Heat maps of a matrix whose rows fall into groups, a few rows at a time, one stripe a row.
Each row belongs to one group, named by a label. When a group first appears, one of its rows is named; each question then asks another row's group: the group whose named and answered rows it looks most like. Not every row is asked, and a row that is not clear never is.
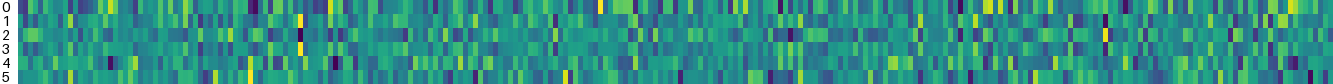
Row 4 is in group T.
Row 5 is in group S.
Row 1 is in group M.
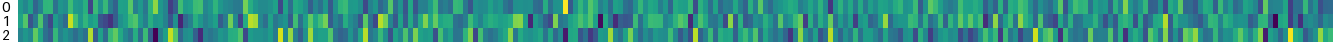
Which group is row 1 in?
T
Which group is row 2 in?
S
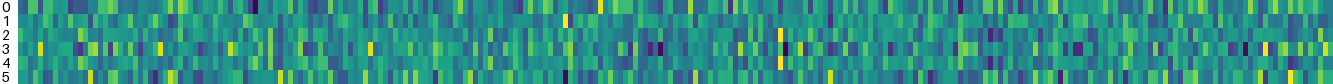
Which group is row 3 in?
M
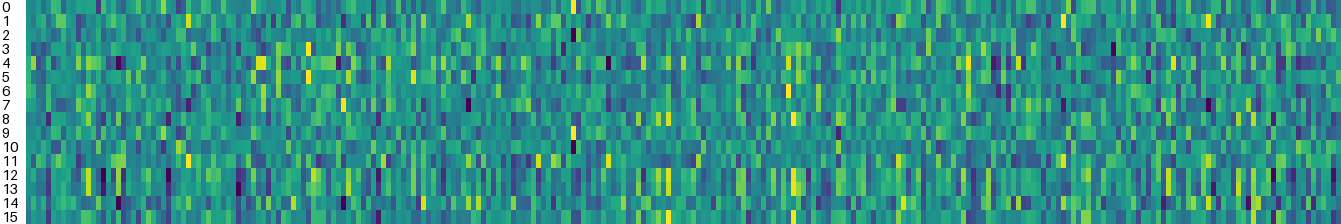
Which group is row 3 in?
M
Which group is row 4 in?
T
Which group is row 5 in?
M
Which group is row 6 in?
T
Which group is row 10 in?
S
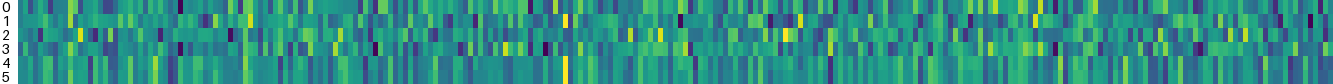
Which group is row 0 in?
T
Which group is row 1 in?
S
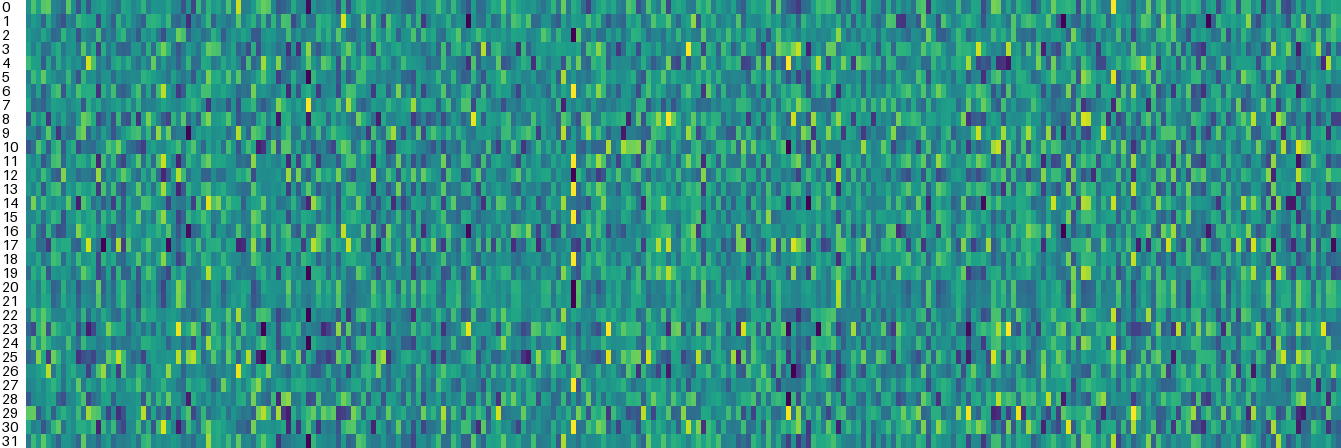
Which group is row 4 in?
T
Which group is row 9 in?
T
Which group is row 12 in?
S
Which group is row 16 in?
T
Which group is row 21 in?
S
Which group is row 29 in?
T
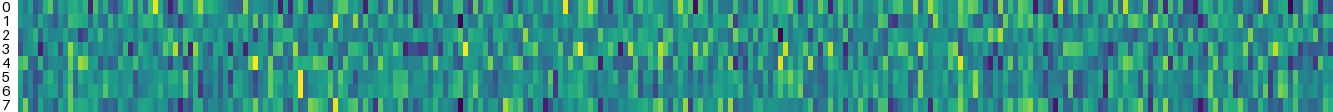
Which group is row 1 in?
T
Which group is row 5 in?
M
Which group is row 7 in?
T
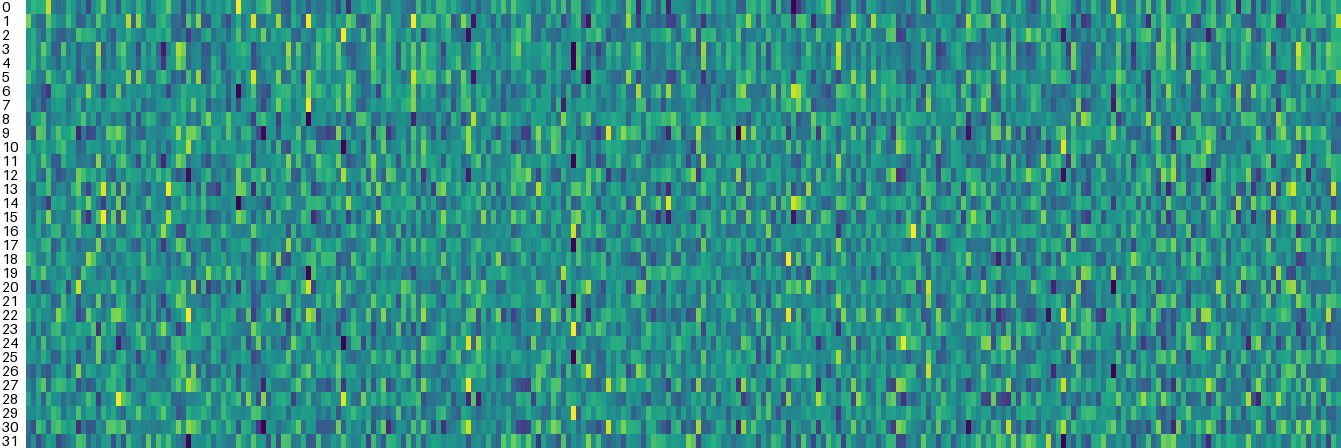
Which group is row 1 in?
M
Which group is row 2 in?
T
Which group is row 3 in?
S
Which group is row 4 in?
S
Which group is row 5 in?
M
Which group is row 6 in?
M
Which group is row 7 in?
M
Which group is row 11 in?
S
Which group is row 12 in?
T
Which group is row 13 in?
M
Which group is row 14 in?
M
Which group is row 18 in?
T
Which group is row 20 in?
M
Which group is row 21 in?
S
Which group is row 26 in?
M
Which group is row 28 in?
T
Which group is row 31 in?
T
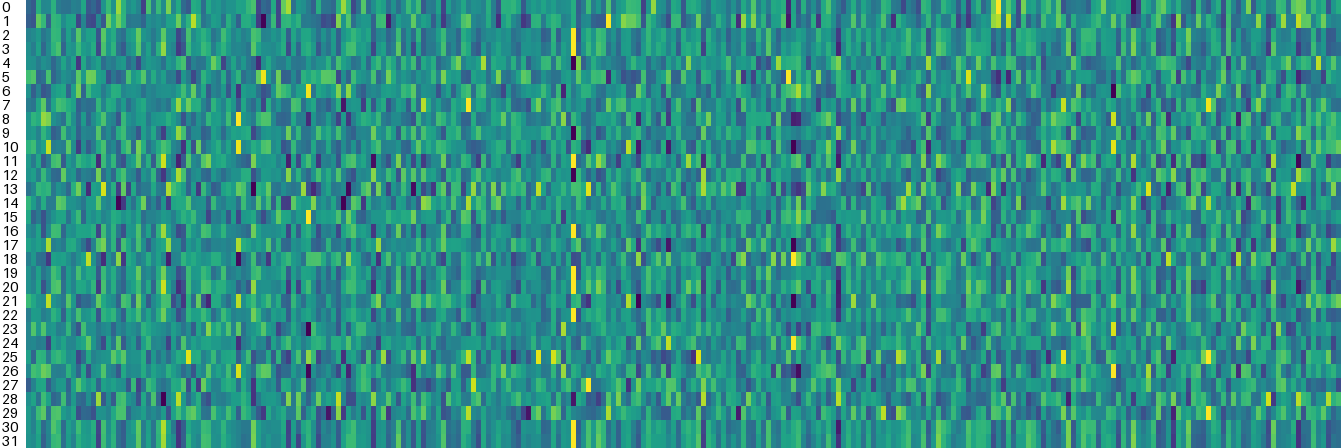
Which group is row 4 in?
S
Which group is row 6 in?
M
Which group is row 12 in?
S
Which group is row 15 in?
M
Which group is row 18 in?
M
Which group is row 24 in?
M
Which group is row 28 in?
S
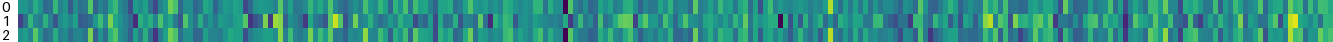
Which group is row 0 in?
S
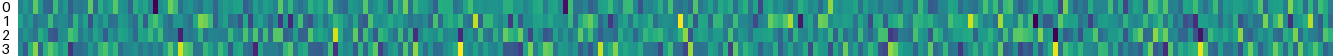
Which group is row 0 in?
S
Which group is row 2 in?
T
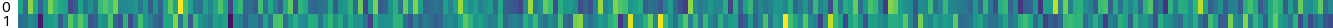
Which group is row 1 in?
M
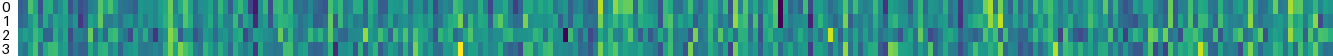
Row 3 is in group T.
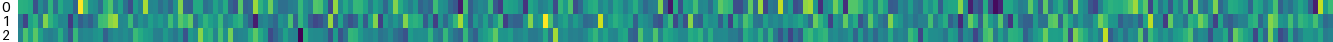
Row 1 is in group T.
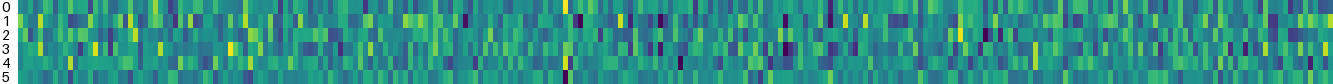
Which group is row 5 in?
S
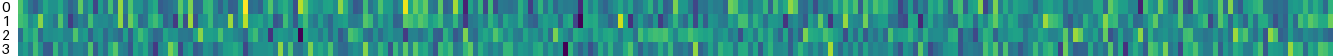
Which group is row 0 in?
M
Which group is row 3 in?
S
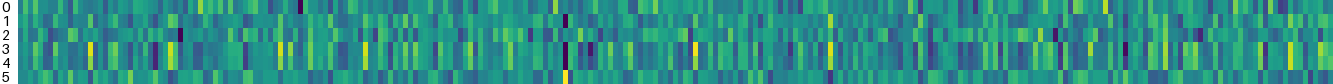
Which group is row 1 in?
S
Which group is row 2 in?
T
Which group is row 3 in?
S
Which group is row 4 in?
S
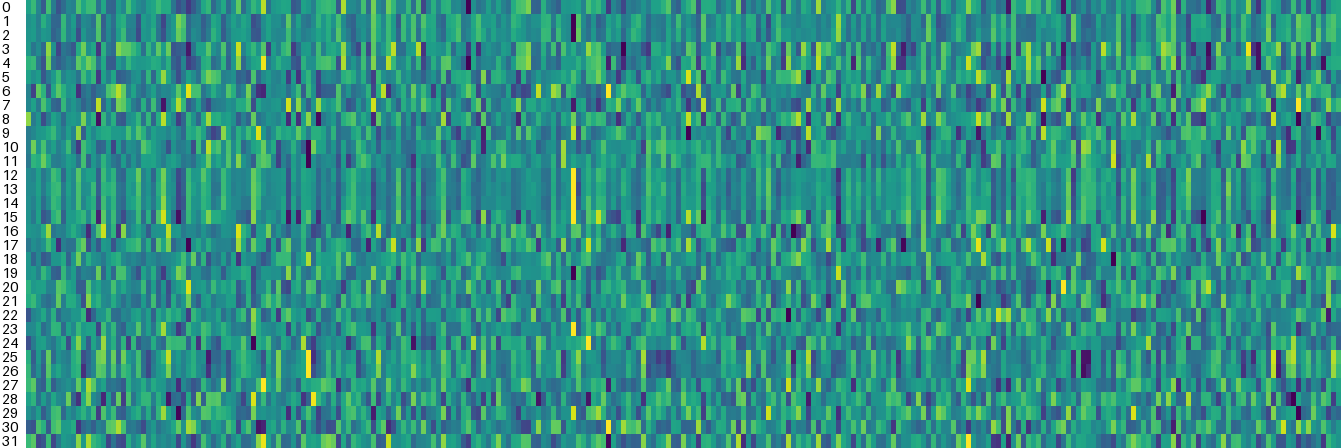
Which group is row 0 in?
T
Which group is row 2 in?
S
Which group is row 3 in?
T
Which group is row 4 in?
T
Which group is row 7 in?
S
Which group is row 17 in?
T
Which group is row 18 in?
M
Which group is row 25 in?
M
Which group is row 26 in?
M
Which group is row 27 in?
T
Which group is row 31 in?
T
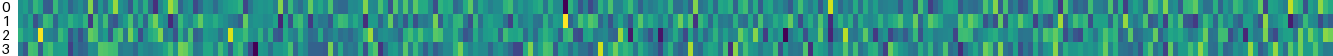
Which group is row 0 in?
S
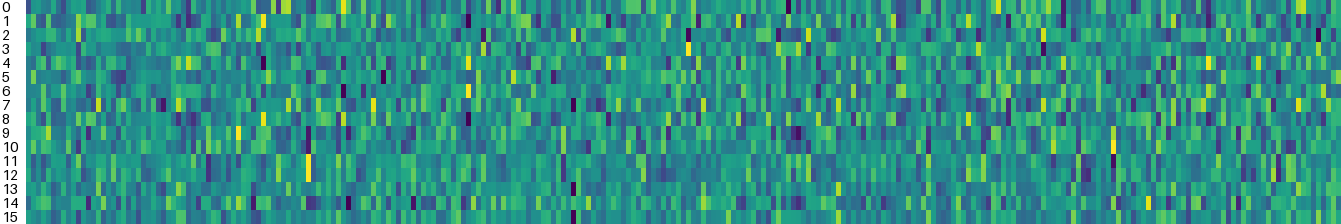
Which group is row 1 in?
T
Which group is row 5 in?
T
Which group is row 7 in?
S
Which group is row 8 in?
T
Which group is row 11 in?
M
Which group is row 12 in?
M
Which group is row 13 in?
S
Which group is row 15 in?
S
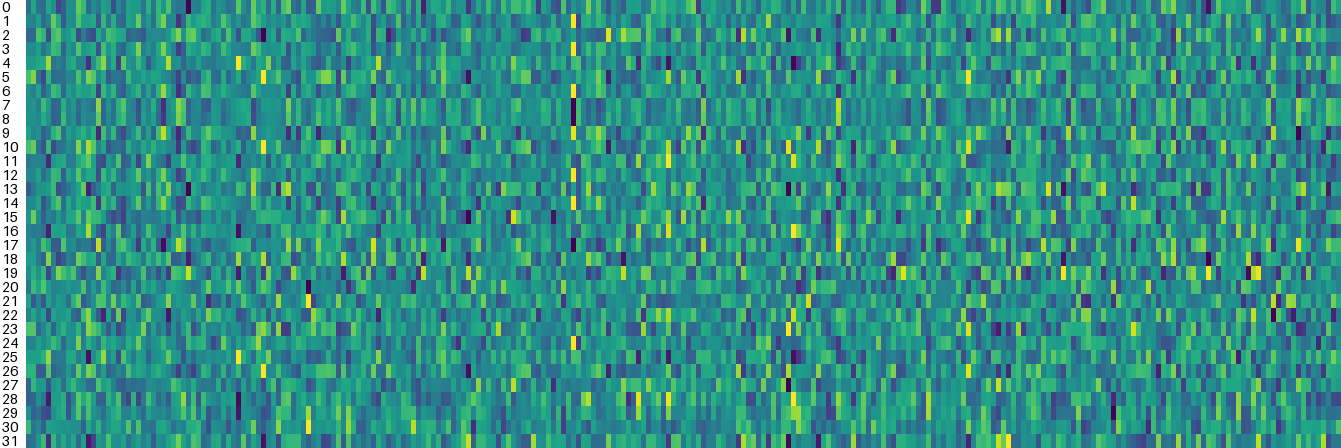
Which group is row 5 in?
T
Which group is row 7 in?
S
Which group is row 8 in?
S
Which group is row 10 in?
T
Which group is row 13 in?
T
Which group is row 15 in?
T
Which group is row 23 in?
T
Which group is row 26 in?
T
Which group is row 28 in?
M
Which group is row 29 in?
M
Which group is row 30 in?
M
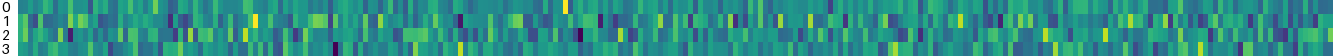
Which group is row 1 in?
T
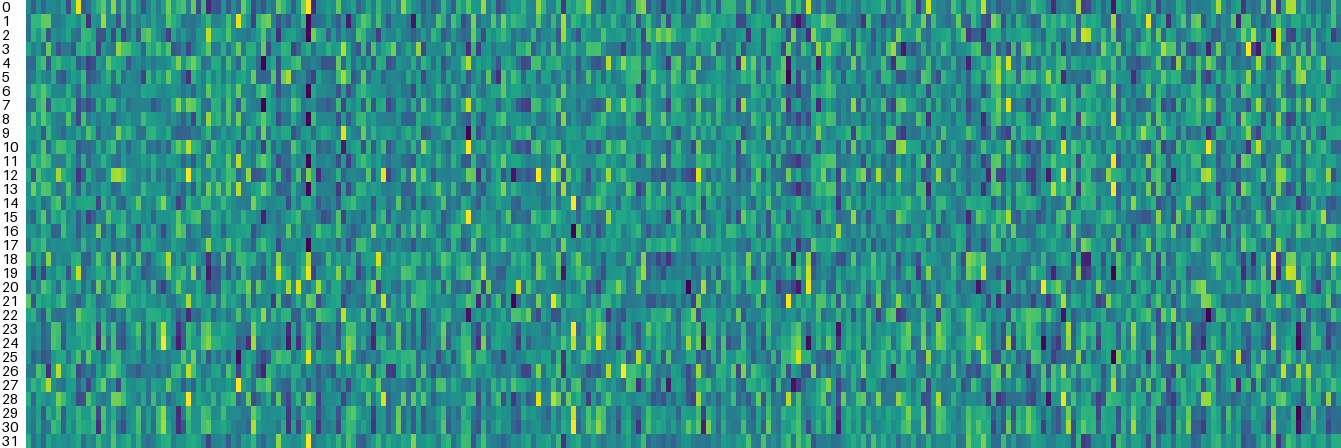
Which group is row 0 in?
M
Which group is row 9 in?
T
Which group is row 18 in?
M
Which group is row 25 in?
M
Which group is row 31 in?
M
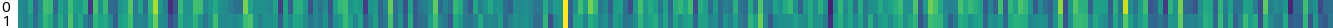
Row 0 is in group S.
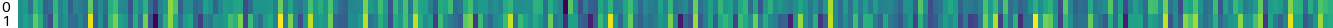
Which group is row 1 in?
S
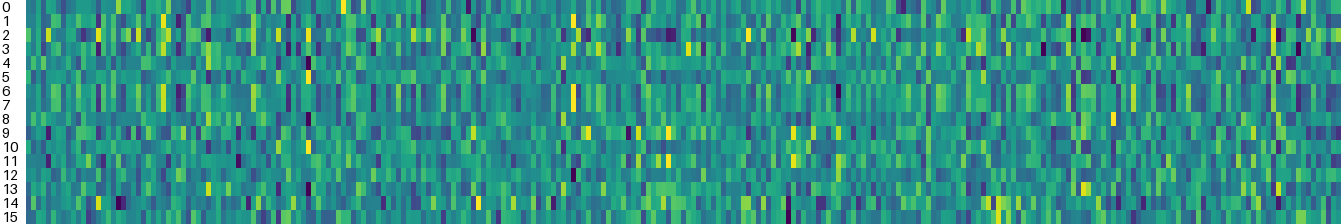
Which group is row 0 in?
T
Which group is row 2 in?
M
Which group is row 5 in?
M
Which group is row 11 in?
M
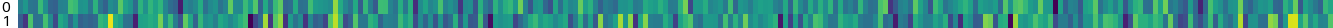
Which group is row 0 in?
T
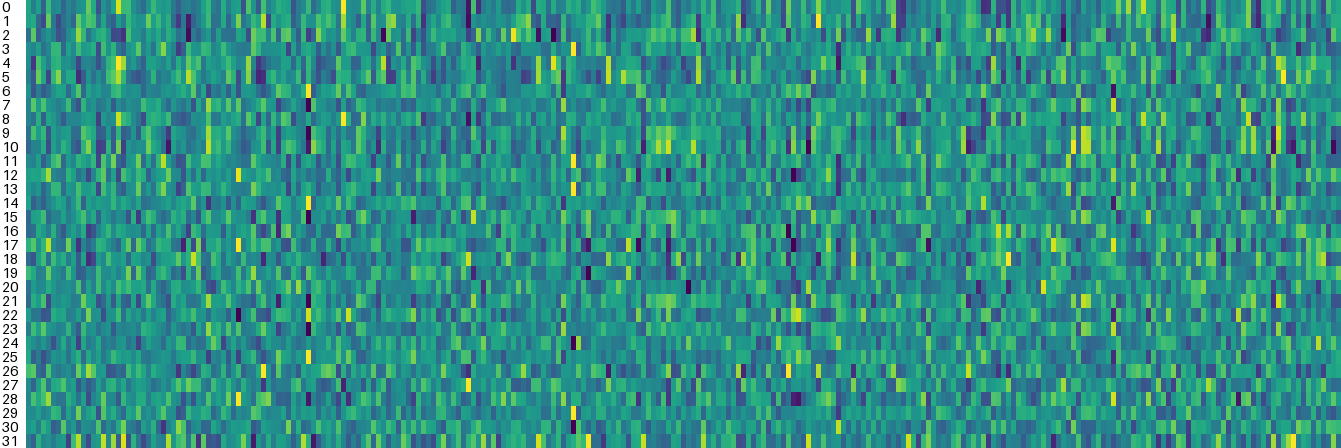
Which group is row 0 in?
T
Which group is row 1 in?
T
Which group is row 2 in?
T
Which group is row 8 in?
T
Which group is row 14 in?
M
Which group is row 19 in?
M
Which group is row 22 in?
M
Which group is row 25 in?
M
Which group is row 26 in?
T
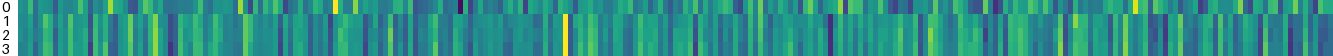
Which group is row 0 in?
T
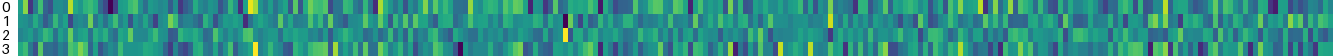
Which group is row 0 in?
T
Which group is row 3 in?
T
